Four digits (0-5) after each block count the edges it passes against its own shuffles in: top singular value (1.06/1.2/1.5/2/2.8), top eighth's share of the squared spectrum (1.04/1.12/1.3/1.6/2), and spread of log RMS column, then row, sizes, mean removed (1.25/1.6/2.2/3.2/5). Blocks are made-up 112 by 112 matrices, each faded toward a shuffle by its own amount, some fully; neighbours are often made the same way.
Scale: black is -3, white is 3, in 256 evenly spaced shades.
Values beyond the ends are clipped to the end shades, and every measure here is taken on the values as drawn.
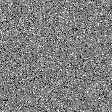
0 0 0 0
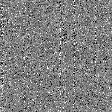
1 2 2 0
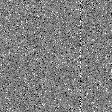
2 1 2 0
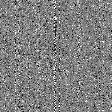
2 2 3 0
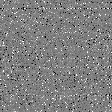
4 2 0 1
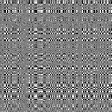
5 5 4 5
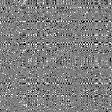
5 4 3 3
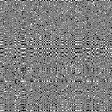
5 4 3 3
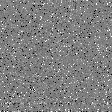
3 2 0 1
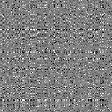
5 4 3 3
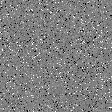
2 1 0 0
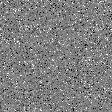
3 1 0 1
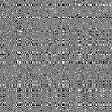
5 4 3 4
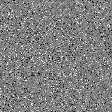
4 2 0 1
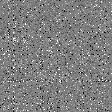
2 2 2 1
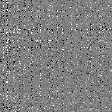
2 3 3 3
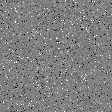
0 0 0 0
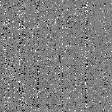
2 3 3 2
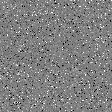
0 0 0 0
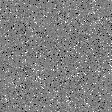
1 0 1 0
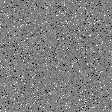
0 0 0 0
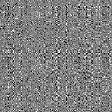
5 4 3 3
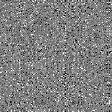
4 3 2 1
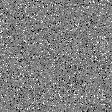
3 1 0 0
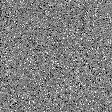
1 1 0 0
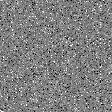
3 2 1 0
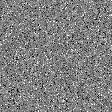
2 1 0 0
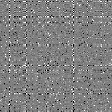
5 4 3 3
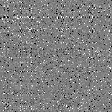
4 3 2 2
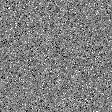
0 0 0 0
